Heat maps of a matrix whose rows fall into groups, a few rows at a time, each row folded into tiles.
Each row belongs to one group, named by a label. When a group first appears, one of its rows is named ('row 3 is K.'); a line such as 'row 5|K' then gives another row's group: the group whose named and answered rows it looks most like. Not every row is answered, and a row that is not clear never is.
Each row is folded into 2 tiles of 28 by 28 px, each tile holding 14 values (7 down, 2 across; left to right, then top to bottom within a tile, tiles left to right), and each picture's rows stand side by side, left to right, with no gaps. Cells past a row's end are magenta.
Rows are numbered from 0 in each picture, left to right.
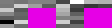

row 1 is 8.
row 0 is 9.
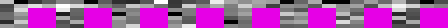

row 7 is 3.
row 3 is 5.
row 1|3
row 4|9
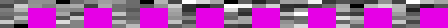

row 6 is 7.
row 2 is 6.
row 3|8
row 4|3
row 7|8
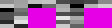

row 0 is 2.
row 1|7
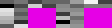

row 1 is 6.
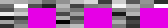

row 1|6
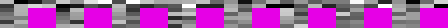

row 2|8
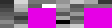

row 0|5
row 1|6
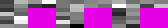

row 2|2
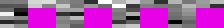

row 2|6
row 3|9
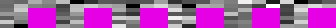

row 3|7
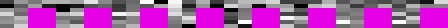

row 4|2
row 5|7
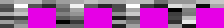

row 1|9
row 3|2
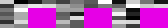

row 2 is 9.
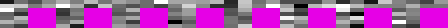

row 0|3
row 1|2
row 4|5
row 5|7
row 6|3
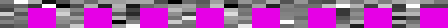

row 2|6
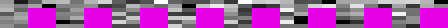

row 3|7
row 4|8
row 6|9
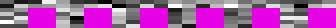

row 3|2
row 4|2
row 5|7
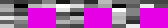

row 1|3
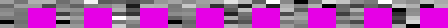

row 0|9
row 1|6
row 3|9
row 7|2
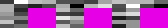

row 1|7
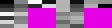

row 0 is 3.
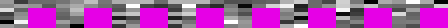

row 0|9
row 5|6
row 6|3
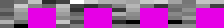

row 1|8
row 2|9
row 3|9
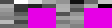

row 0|8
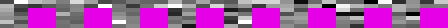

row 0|8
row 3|2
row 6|3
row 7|3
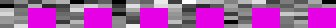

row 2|5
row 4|6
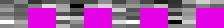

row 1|7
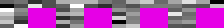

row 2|6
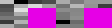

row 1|9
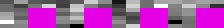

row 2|5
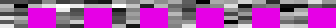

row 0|7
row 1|3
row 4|6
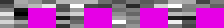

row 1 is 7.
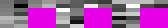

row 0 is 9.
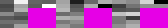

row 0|5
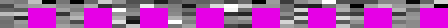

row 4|3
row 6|7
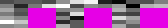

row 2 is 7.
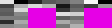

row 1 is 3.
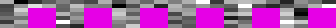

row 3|6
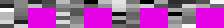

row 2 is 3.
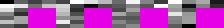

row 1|8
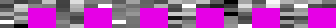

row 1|5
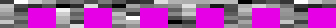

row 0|8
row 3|9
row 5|8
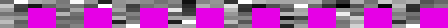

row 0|8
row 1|5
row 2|6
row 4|8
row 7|6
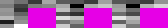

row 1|7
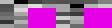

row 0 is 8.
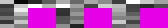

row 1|2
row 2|8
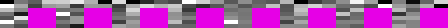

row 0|3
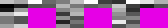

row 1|6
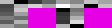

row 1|2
